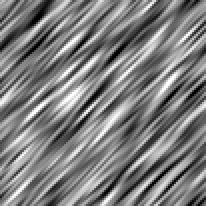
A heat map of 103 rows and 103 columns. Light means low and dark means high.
Streaks slant up to the right. The halves do not mirror each other. Overall the values sit about 50% of the way up the scale. No single row or column stands out from its neighbours. The values follow a bell shape.
